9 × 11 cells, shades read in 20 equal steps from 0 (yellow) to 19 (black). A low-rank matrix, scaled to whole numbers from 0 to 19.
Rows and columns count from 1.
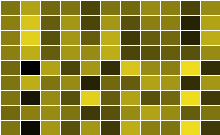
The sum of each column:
80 78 78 80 87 85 78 75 77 83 81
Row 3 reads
8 1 12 6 11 4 14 11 10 16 4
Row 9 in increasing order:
0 4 6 6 8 9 9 12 14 14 18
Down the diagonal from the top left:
9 2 12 6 6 10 5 5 9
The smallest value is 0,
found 3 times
